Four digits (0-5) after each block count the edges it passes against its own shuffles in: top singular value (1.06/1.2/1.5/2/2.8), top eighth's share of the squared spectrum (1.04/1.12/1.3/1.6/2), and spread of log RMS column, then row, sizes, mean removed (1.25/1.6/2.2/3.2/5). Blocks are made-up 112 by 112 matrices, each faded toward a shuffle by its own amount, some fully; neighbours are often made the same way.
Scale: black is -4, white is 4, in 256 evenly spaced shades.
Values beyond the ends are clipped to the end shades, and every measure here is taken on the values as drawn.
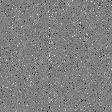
2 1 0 0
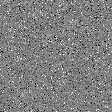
2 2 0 0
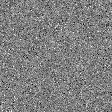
0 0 0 0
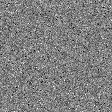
0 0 0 0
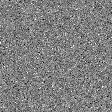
0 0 0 0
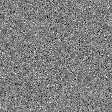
0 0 0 0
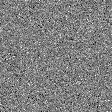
0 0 0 0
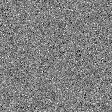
0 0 0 0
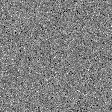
0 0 0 0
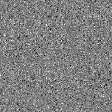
4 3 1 1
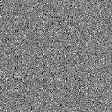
4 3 2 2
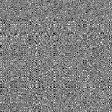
5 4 3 3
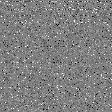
3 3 0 2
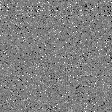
3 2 0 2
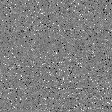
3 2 0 1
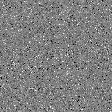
2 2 0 1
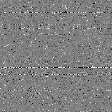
4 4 0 3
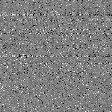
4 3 1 2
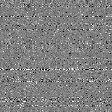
4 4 1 3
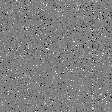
3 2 1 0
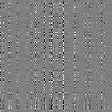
5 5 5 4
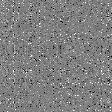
4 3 2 1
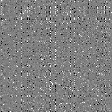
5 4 3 2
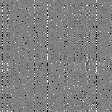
5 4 3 2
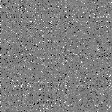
4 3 2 2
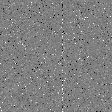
3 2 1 0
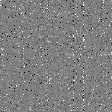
4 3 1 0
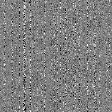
2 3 4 0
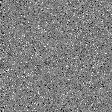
0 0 1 0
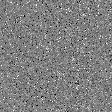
0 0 1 0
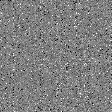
1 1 2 0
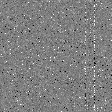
3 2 1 0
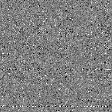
2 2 3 2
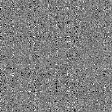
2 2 3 3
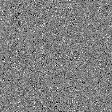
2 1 2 2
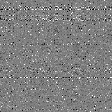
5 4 2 3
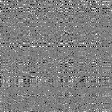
5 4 2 4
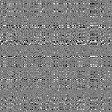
5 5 3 4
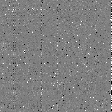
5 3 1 0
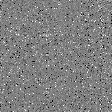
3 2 1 0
